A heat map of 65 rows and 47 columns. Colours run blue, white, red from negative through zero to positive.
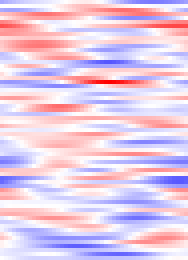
Mirror symmetry: none. Histogram: bell-shaped. Grain: streaks across.
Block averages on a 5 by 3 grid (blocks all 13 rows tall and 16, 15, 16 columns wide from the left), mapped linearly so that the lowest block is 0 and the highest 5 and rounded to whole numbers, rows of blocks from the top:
5 3 3 / 2 2 2 / 3 4 2 / 1 2 0 / 1 0 2
